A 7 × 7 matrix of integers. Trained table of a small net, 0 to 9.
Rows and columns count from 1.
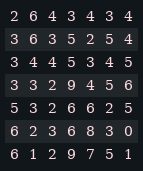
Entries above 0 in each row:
7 7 7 7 7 6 7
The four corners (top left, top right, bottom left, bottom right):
2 4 6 1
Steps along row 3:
up same up down up up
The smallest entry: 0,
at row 6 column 7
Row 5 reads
5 3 2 6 6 2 5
